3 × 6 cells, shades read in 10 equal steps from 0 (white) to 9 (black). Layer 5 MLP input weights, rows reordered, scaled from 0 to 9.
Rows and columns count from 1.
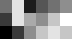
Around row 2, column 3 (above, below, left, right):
8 4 1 4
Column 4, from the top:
6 4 2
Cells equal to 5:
2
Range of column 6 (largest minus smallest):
4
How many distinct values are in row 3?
5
